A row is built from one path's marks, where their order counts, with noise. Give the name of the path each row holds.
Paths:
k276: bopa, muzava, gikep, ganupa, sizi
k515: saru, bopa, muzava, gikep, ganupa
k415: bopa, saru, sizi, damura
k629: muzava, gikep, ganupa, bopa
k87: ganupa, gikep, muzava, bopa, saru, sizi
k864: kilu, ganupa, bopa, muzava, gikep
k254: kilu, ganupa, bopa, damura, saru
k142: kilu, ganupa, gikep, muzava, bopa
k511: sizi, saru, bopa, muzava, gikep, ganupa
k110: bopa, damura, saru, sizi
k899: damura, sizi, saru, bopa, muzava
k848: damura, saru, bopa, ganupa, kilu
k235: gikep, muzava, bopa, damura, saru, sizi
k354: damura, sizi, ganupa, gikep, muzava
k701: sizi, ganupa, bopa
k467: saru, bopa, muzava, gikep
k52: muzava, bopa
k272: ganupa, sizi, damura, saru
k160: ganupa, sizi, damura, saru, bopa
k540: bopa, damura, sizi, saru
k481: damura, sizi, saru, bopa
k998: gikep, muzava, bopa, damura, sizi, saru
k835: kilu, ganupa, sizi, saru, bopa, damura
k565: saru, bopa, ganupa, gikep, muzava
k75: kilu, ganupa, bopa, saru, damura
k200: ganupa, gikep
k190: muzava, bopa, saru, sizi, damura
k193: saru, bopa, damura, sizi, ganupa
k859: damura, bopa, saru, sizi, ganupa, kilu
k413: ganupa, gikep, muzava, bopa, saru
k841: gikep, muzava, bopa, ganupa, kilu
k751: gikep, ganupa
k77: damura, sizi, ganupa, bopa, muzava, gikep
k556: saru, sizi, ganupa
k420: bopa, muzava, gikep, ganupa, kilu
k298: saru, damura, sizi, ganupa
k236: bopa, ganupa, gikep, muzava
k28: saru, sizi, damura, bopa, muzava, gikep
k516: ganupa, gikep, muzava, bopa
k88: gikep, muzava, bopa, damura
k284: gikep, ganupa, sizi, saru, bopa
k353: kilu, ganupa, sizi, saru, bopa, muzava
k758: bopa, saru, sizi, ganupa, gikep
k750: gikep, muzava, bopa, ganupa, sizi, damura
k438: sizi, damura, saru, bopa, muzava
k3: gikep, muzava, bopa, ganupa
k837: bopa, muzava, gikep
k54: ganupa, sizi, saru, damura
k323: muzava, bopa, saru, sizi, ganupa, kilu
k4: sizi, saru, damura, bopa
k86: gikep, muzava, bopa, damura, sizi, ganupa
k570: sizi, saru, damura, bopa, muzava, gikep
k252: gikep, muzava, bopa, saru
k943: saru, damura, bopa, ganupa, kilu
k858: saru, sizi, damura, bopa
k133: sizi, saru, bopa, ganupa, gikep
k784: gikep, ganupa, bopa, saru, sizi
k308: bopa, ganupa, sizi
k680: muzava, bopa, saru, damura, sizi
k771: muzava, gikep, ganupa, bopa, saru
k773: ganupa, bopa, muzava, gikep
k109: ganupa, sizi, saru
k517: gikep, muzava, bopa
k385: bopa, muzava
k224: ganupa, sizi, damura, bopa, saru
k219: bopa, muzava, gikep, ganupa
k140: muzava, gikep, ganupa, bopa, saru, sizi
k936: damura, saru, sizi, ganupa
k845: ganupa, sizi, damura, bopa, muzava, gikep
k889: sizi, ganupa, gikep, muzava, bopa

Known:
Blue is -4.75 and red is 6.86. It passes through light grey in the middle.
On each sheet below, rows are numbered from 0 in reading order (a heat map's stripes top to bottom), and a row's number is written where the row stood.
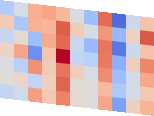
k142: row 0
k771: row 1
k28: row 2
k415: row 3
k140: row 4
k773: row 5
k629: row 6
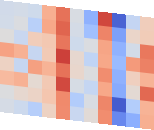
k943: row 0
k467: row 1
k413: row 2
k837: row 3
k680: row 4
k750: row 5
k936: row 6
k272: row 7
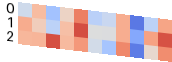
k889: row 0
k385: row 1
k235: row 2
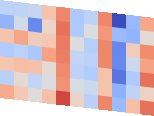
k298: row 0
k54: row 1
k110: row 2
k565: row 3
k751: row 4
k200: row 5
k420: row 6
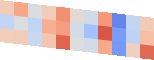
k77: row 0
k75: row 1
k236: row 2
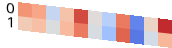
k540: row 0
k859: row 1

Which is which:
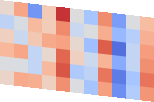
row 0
k758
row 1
k87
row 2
k254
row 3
k308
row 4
k193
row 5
k784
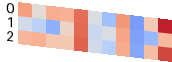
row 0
k252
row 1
k109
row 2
k88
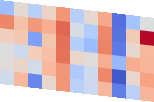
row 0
k160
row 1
k998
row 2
k570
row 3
k52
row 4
k899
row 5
k701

